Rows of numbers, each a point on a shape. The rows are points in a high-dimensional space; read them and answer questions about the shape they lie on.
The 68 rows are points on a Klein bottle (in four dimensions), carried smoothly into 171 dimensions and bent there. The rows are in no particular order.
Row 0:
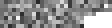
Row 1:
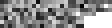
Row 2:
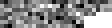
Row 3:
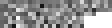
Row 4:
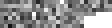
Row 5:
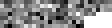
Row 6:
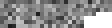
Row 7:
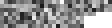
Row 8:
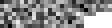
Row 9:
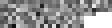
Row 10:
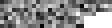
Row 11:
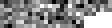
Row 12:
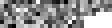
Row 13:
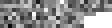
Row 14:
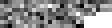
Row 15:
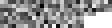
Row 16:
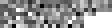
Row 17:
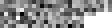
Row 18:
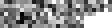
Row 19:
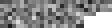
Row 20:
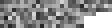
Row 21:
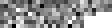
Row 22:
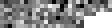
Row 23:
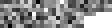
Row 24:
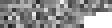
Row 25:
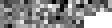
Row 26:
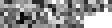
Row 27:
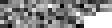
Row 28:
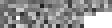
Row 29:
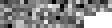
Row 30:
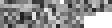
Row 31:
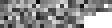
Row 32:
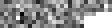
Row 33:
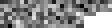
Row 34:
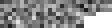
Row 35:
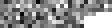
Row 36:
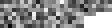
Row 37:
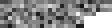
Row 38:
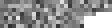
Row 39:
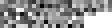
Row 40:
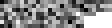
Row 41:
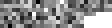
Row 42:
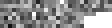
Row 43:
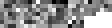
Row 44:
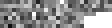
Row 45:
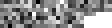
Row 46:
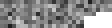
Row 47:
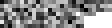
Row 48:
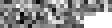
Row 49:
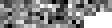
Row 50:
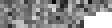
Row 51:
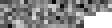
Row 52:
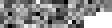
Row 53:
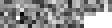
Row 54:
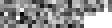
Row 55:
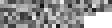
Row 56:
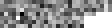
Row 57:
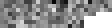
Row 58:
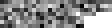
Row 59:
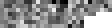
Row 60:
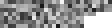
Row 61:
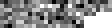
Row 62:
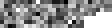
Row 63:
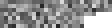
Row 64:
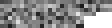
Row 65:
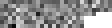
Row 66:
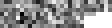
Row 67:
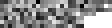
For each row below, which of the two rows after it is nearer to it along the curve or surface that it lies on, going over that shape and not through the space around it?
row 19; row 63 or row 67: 67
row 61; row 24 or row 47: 47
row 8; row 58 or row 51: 51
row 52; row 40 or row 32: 40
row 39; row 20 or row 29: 20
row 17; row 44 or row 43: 44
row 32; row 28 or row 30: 28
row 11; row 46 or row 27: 27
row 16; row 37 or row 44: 44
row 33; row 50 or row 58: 50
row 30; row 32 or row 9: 9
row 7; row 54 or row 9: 9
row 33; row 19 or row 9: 19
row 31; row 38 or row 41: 38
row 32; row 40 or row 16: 16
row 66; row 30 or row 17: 17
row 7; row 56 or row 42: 42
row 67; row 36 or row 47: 47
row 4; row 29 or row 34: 34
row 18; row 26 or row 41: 26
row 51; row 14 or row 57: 57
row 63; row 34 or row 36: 36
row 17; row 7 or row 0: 0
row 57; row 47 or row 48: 47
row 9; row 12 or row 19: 12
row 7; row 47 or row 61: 47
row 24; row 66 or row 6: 66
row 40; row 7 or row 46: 46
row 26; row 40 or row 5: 40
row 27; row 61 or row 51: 61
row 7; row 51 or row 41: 41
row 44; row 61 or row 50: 50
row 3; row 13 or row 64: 13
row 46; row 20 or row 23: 20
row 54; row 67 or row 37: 67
